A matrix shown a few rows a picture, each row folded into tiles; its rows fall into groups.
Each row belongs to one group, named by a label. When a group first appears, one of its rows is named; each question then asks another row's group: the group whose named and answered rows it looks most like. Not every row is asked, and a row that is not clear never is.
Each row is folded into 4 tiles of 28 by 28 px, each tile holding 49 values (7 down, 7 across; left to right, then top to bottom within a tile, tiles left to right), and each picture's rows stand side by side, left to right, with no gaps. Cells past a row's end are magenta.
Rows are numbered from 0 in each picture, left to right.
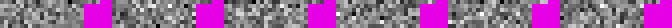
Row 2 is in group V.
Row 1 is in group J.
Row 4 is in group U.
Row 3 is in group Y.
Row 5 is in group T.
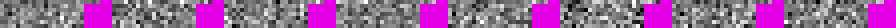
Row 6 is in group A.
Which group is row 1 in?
J
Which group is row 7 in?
U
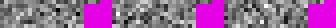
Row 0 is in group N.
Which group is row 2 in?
T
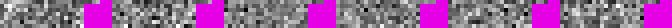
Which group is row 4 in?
N
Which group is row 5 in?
V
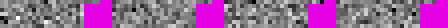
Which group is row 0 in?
Y
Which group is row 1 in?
T
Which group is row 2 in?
V
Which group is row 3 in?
N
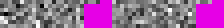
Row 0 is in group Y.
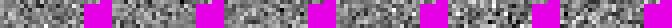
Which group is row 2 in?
N
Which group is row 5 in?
U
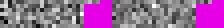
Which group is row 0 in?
Y
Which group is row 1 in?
T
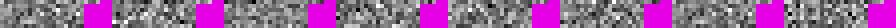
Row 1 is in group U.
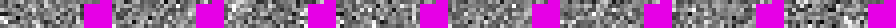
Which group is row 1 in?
Y
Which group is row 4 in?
Y
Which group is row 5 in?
U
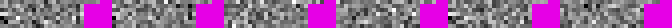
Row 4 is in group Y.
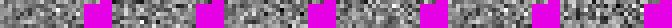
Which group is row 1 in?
V
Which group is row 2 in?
N
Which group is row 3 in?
V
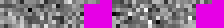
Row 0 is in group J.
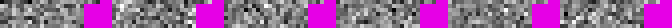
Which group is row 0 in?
V
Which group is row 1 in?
A
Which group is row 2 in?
T
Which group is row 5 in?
U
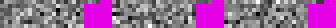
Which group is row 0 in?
N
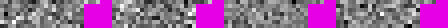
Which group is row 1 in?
A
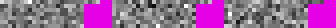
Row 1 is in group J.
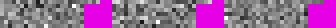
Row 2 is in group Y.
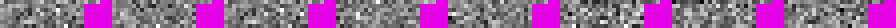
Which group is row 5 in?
A
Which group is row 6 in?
V
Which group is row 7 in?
N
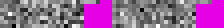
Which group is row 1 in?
J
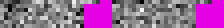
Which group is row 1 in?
V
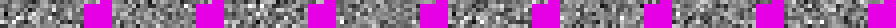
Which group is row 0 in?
U
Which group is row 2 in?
U
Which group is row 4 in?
U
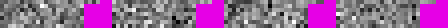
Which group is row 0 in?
T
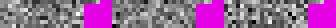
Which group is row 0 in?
A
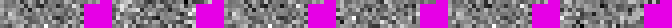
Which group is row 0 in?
J
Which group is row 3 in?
Y
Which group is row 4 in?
J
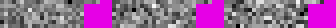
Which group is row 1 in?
T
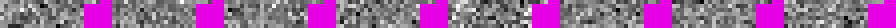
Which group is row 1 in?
J
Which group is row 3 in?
Y
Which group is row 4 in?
A
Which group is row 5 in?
N
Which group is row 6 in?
V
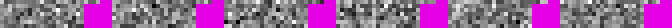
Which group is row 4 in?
A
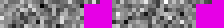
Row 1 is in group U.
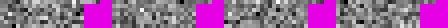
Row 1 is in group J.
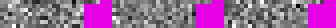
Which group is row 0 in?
A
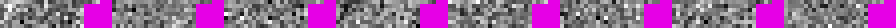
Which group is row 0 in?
A
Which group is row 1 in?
T
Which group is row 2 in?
Y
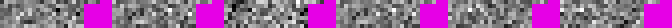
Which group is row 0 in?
N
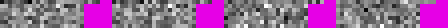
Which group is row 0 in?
V
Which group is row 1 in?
V
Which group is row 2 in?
T
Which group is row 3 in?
J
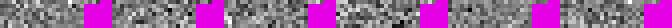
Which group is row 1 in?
N
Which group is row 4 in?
T
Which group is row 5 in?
J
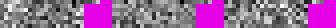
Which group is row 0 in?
A
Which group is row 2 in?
V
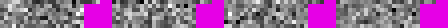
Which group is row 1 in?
V
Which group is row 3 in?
N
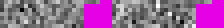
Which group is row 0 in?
T
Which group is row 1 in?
A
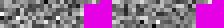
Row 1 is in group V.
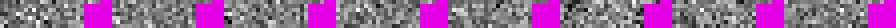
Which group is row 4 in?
V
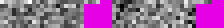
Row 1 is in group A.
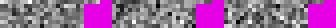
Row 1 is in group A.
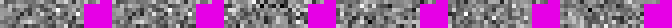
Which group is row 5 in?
J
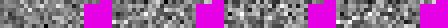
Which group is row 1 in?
U
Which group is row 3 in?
U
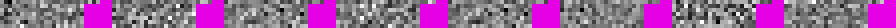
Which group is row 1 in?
Y
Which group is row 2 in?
N
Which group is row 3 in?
U
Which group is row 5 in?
T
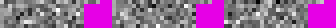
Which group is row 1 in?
J
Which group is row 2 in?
U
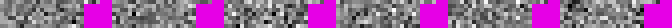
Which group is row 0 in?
U
